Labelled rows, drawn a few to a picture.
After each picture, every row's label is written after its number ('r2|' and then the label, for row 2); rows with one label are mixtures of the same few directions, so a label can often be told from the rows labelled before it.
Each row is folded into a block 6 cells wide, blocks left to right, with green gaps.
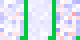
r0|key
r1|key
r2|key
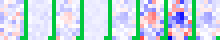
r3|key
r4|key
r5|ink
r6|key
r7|ink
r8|ink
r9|ink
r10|ink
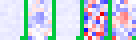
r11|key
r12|ink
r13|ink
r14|key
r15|ink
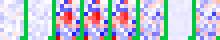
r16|key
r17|key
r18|ink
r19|ink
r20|ink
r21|key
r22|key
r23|key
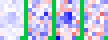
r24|ink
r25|key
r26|ink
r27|key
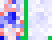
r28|ink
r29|ink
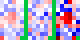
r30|ink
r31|key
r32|ink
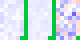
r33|key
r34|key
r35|key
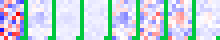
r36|key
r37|ink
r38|ink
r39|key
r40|ink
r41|key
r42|ink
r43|ink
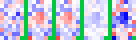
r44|key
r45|ink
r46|ink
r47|ink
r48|ink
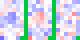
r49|ink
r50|ink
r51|key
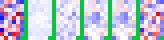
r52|key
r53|ink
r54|key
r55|ink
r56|ink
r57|key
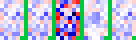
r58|key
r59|key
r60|key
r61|ink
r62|key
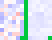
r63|key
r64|ink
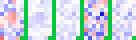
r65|ink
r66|ink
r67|key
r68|key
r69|key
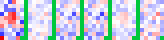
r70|ink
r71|key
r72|key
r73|key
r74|ink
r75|key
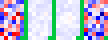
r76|key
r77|key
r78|ink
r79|key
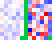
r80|key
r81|key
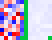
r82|key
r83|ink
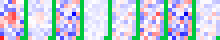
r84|ink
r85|ink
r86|key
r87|key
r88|key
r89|key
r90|key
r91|key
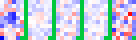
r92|ink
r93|ink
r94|key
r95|key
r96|key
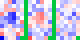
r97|ink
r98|ink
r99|key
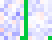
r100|key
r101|ink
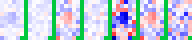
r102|ink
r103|key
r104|ink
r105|key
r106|ink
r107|ink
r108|key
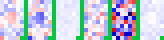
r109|ink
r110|ink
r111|key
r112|key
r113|key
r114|ink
